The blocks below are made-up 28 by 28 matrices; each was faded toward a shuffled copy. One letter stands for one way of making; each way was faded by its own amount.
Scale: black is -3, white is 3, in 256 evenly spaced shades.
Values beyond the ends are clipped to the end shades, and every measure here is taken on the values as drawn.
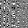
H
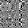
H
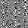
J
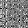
J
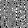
J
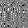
H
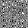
J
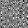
J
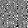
H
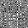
J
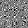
J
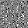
J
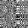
H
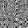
H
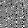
J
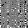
H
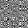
H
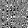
J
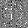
J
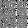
J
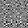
H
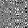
H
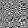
H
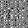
H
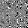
J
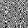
J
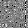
J
